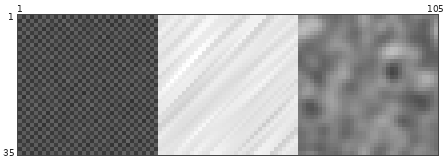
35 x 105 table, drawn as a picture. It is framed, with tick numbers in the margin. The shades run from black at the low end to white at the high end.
It is made of 1 by 3 panels. Panel 1,1: low, checkered. Panel 1,2: very high, slanting up to the right, faint in contrast. Panel 1,3: middling, blotchy.
